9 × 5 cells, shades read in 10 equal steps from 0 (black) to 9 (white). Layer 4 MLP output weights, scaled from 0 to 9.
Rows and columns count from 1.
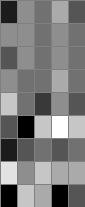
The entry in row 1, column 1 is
1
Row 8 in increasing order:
5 6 6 7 8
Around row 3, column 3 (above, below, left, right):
4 4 5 5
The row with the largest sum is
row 8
